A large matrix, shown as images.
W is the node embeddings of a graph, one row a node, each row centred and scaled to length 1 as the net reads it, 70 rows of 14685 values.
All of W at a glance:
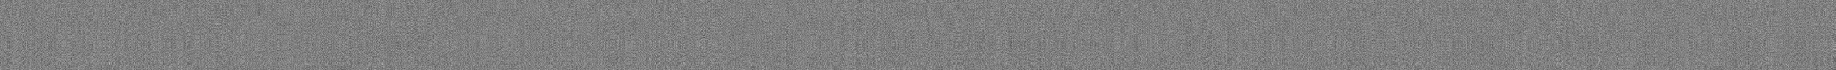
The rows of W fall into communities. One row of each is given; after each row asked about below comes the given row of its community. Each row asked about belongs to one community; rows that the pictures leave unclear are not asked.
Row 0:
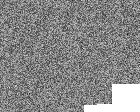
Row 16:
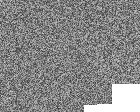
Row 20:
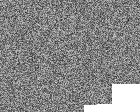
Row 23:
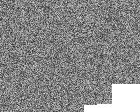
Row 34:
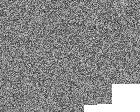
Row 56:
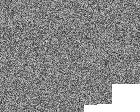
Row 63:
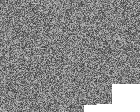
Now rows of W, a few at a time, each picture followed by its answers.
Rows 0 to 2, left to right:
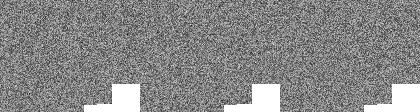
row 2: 23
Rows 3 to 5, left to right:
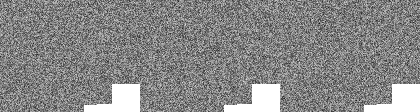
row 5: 56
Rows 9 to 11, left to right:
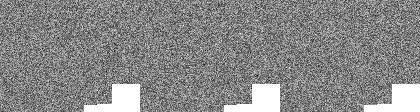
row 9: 56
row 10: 63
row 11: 0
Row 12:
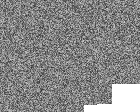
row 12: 56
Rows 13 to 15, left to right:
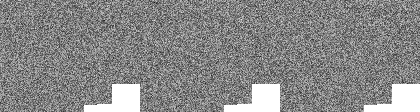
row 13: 56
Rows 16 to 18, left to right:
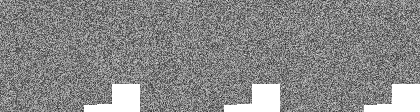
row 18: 34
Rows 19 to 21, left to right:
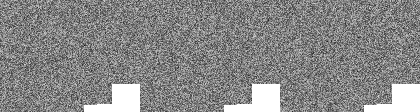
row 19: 0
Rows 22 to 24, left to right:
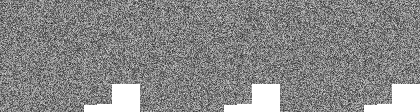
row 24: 23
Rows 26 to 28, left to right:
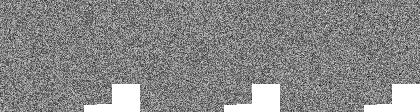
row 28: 20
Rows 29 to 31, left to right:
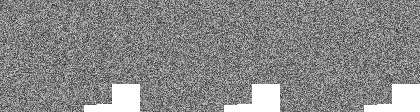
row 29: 20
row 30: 23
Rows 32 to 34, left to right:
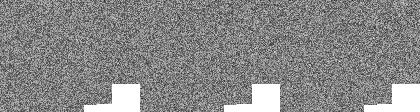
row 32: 63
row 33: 56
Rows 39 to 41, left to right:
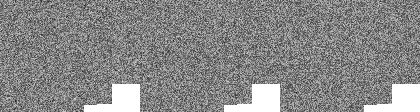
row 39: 16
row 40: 23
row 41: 63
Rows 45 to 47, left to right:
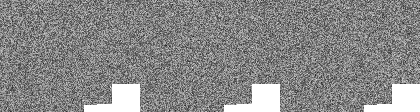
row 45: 63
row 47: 16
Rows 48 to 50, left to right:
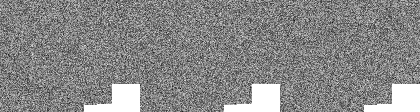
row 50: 23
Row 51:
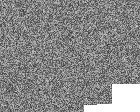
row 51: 63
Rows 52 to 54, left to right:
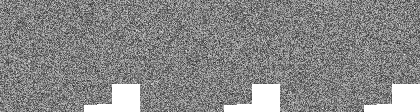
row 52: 56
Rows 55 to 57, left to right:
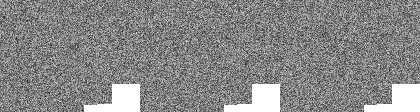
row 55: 16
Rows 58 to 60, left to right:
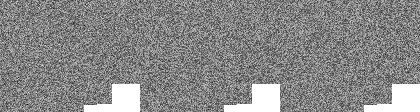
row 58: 34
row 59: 63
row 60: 23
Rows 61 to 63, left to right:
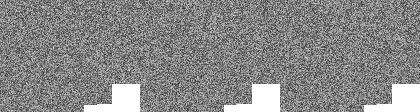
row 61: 16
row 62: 63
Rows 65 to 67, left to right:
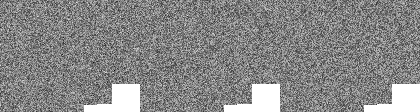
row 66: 16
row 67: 16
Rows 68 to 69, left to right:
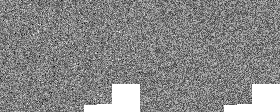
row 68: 20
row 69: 16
